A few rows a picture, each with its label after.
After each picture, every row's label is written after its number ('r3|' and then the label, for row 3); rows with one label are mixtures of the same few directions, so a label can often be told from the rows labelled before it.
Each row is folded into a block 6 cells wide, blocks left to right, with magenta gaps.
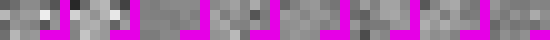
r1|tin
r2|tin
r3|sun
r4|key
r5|tin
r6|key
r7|tin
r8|tin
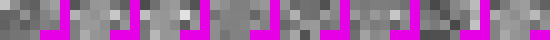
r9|tin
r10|tin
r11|tin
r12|tin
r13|key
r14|tin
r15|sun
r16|tin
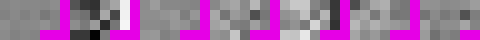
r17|tin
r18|sun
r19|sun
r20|key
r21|sun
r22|tin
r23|tin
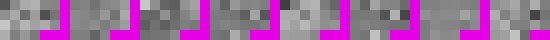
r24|tin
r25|sun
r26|tin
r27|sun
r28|tin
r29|sun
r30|tin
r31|key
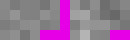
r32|key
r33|key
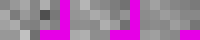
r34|key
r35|sun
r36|sun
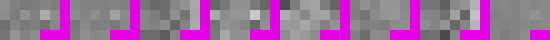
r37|tin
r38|tin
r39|sun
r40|tin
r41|tin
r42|key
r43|sun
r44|key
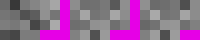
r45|sun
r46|key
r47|key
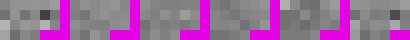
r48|tin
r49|key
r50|tin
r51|sun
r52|tin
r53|tin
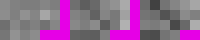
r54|tin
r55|sun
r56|sun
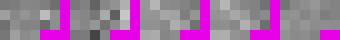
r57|tin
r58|sun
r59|sun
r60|sun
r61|tin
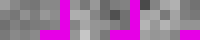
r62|tin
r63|key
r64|tin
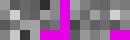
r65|key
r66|tin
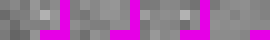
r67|key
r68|key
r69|tin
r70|tin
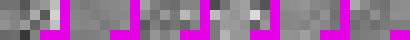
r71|sun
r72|sun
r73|tin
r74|tin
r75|sun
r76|tin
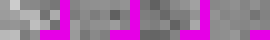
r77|sun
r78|tin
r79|sun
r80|key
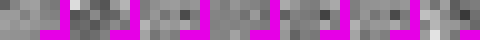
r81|tin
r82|tin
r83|tin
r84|sun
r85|tin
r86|tin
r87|key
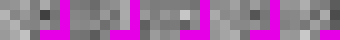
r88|key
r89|sun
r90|tin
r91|key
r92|sun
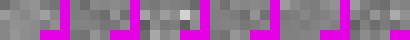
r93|tin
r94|sun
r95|tin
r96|sun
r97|tin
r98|tin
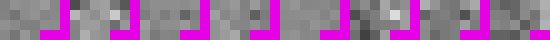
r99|key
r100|tin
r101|tin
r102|key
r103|sun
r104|key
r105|tin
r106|sun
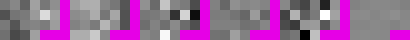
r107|key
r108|sun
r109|sun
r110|sun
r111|key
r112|tin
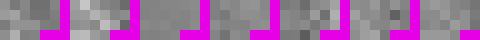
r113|key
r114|sun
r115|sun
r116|key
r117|sun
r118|key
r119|sun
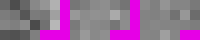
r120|sun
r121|tin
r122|sun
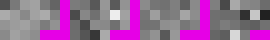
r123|tin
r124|key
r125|key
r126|sun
